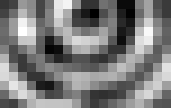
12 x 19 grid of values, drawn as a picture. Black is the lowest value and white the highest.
Rings: centred on the top middle. Slope: none. Average level on the scale: 50%. Grain: blotchy.
